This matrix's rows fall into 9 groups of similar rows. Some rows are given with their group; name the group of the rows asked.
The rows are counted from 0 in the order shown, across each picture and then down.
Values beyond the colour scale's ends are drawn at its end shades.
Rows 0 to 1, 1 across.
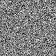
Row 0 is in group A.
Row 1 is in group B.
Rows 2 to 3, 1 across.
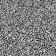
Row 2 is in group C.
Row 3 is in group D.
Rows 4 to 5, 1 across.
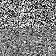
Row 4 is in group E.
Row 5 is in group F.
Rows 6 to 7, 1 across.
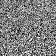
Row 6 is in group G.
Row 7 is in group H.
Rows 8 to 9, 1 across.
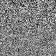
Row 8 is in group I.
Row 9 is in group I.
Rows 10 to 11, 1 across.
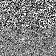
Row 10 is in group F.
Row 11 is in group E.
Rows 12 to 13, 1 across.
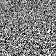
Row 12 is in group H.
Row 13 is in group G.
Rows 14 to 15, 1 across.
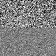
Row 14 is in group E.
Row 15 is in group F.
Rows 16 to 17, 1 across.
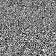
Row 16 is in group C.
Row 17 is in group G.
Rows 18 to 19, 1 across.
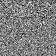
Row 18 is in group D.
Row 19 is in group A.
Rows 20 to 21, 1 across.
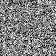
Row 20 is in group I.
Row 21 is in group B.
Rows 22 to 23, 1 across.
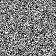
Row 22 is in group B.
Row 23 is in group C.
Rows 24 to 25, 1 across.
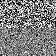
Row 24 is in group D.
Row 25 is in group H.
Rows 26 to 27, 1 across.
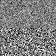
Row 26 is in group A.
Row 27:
H
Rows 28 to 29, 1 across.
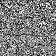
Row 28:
D
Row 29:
F
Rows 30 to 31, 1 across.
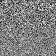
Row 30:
D
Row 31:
E
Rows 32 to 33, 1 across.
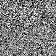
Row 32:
C
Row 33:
G
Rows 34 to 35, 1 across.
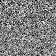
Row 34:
D
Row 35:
G
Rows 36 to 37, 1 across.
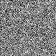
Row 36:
I
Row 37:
E
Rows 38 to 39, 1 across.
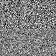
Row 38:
H
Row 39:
B
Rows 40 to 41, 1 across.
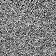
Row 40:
E
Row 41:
B
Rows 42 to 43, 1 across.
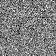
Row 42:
C
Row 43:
H
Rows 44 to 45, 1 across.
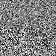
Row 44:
F
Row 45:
E
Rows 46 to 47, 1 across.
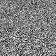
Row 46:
A
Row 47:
B
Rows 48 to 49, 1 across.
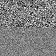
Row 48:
C
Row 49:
E
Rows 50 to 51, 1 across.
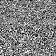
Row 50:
B
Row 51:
E
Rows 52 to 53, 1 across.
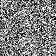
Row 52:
A
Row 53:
A
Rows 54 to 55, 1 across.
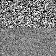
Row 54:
B
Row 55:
I
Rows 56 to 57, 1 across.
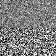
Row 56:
G
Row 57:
G
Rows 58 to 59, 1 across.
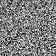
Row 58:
A
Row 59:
A
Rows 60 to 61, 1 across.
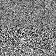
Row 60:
C
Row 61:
E
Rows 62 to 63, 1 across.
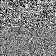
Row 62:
I
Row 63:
H
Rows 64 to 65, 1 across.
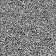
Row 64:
E
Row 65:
I
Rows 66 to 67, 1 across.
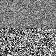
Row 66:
B
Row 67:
I
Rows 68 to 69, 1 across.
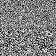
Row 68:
E
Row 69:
D
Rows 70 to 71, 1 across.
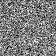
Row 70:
D
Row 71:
F
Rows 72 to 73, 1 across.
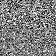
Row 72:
F
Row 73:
B
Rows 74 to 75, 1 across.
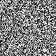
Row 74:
A
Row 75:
G
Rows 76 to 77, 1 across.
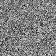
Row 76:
G
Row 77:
I
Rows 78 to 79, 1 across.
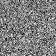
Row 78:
H
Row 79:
I
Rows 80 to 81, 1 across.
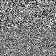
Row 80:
I
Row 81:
B
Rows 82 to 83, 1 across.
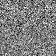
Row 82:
C
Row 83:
H
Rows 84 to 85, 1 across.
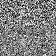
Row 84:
E
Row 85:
C
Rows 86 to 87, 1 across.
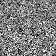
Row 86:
D
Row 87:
C
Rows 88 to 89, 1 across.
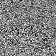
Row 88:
F
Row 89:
E
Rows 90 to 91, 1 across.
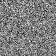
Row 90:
D
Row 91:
A
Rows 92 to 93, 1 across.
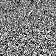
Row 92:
H
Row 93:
G
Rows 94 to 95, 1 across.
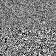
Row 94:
D
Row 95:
G
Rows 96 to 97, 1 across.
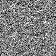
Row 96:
B
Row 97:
C
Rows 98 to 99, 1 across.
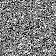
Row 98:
F
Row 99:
B
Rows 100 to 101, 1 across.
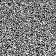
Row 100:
D
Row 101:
F
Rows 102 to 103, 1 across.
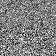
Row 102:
G
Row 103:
E
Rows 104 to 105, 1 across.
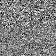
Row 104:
B
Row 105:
G
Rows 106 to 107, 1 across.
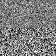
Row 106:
D
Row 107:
H
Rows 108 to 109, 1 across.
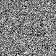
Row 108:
G
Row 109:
C
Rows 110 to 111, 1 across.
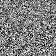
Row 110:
G
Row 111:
D
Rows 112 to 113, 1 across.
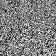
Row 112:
H
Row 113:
G
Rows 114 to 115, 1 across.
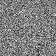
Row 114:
A
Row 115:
F
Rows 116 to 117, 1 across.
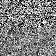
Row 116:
G
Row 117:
I
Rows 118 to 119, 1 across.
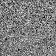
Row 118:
D
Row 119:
I
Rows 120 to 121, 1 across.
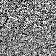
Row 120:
G
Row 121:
G
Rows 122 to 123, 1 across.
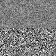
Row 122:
D
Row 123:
D
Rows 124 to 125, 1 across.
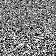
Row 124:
F
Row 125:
B
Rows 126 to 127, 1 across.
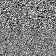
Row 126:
F
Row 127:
H
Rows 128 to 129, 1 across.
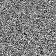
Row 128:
F
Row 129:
G
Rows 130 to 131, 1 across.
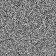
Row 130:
H
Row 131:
B
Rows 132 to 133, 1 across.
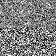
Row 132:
D
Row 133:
D
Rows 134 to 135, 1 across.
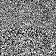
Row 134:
E
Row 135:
E
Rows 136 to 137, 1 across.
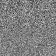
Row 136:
H
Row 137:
F
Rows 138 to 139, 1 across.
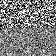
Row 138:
A
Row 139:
D
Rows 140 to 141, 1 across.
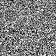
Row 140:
B
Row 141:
I
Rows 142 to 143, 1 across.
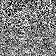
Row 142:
A
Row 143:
E
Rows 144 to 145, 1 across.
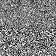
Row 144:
H
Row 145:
D
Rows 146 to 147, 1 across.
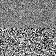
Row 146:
E
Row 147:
E
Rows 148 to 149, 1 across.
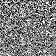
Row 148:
D
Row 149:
D
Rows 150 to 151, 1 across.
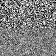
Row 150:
D
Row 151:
E
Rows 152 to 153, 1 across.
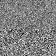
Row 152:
C
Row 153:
A
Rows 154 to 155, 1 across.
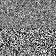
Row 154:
A
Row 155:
D
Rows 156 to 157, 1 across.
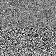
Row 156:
I
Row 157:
E
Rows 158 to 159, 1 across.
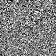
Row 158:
B
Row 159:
G
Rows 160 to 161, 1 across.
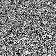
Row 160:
G
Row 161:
A
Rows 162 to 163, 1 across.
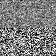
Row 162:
F
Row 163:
B
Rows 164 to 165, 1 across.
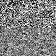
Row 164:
I
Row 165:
G
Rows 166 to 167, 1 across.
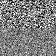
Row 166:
F
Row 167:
H
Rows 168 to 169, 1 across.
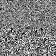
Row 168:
B
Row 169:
A
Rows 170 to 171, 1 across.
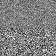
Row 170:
B
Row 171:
C
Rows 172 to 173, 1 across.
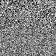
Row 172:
I
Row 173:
F
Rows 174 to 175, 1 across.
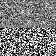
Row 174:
D
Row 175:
F
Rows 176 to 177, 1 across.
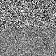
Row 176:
E
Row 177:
E
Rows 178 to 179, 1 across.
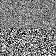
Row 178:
E
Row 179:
A
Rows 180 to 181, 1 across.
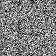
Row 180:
H
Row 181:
C
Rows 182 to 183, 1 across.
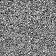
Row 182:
B
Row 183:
B
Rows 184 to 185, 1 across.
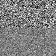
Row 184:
C
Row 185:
C
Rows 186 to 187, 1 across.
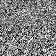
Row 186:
A
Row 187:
G
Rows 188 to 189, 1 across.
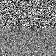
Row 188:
F
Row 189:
H
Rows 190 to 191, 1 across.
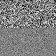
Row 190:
B
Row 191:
E
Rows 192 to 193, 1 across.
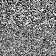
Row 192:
B
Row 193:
B
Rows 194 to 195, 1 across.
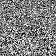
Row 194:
F
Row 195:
A
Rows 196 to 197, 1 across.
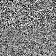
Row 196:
B
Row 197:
G
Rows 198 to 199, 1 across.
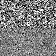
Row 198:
B
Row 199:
E
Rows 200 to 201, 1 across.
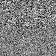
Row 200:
F
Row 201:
A
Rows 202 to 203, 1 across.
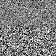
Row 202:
C
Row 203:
G
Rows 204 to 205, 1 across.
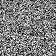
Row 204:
B
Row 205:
C
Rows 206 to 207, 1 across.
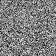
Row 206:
A
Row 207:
D
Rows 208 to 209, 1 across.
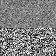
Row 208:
I
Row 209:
B
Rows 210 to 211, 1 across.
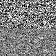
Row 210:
G
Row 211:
B
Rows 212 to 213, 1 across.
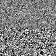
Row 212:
A
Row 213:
G
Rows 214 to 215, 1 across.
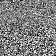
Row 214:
F
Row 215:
C
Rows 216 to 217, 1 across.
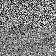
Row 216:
G
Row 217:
I
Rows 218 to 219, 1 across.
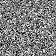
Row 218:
F
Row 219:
D
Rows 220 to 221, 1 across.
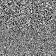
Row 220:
D
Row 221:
H
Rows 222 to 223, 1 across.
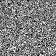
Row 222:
D
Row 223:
F
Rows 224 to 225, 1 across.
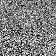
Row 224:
A
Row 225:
F
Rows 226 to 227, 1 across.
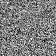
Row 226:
I
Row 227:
H
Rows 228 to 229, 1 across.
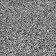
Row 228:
I
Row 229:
B
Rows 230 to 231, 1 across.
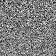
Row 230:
D
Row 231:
B
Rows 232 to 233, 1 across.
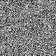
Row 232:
I
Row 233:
H
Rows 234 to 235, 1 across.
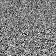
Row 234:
H
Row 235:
G
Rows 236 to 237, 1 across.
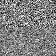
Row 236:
B
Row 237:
B
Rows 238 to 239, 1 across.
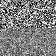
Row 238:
A
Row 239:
F
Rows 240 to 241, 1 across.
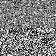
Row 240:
F
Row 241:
I
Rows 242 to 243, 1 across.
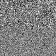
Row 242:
I
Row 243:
E
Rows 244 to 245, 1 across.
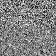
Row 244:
E
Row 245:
G
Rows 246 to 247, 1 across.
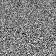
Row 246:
H
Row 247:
B
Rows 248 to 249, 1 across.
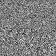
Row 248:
D
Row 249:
A
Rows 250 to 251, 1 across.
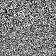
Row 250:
A
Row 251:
B
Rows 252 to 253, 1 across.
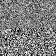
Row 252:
D
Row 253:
H
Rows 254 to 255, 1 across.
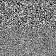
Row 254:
D
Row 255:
E
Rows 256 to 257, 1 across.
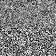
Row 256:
I
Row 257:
D
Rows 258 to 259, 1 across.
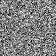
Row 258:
A
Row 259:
B
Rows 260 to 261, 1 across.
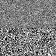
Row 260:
B
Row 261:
I
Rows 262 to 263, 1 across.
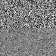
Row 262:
H
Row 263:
I
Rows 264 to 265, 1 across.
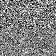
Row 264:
I
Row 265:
E
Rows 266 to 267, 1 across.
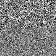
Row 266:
G
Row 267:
D
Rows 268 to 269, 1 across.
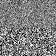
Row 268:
H
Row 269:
A
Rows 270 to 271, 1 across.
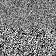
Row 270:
H
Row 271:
C
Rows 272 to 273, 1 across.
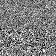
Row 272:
C
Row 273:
D
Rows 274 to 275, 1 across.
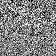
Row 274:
E
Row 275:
C
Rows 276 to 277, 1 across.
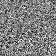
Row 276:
G
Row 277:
A
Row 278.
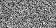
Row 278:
D
